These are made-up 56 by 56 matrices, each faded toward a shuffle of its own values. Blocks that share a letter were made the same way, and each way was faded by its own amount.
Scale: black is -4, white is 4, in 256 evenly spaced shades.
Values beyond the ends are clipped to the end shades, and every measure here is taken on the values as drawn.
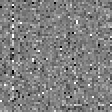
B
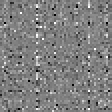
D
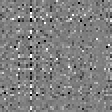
D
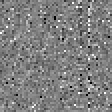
B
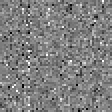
B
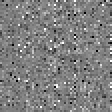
B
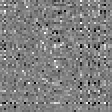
D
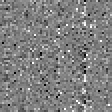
B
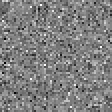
B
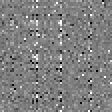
D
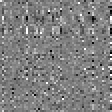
D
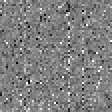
B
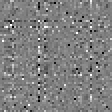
D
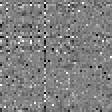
D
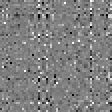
D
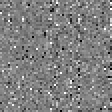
B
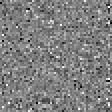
B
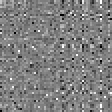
D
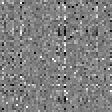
D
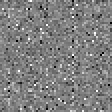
B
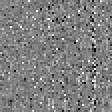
B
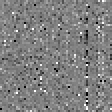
B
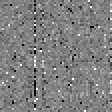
B
